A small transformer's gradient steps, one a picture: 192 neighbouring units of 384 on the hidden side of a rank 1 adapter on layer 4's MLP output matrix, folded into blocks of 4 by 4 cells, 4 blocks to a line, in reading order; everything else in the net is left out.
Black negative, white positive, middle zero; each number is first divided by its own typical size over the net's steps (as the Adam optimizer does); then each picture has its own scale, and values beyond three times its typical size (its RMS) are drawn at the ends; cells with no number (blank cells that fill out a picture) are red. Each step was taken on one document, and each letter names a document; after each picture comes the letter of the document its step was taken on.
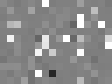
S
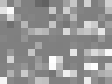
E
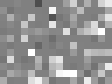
E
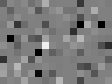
S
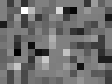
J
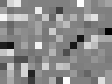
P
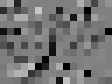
P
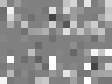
E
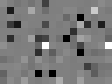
S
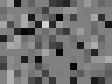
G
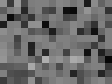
J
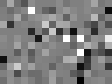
J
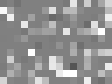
E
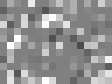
G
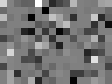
G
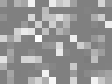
G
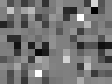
J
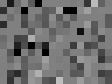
J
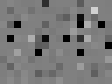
S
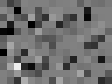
P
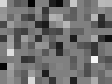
G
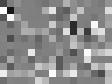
E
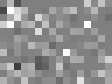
J
